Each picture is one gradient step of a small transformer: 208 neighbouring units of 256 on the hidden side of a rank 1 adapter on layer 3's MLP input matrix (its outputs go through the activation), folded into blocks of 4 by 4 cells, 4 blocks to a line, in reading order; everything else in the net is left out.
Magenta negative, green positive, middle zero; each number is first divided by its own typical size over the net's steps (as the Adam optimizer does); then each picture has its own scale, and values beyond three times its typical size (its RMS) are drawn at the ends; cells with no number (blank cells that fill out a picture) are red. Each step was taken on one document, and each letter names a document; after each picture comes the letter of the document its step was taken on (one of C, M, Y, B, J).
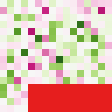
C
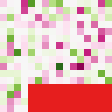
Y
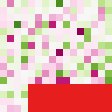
Y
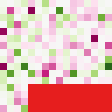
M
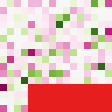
M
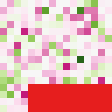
Y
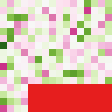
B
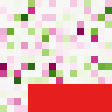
M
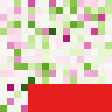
C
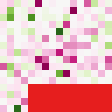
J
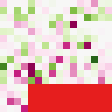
M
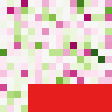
Y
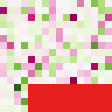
J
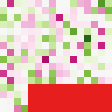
J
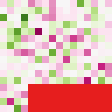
C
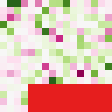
B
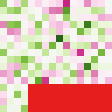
B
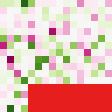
M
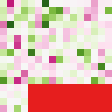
C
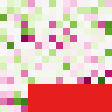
C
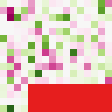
J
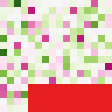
B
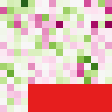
B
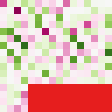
Y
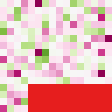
J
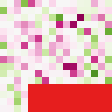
M
